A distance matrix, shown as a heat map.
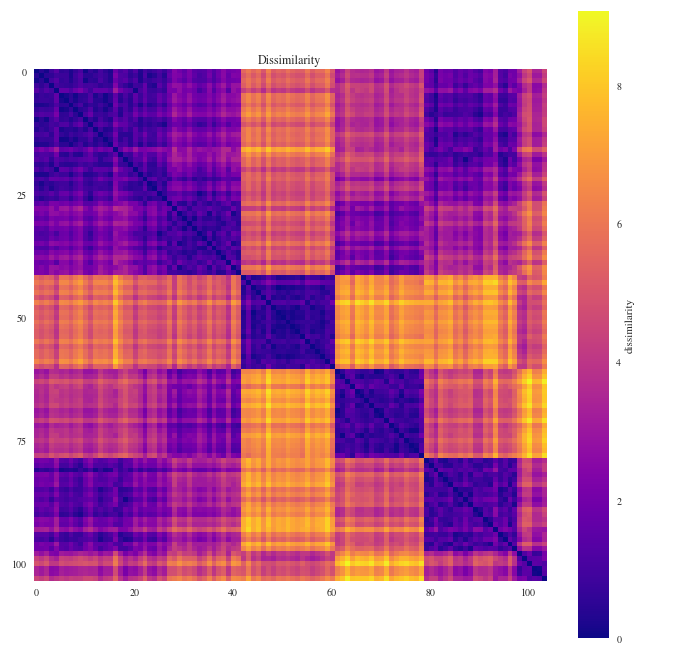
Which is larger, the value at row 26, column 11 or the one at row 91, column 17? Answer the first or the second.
the second
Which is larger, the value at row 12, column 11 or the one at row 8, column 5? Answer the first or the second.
the first
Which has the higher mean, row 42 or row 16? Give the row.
42
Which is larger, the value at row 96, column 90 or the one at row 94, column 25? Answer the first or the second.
the second
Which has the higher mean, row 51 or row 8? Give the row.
51
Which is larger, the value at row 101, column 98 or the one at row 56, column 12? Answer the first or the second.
the second
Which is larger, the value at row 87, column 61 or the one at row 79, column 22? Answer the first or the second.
the first
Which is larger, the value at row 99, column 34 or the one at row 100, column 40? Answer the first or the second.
the second
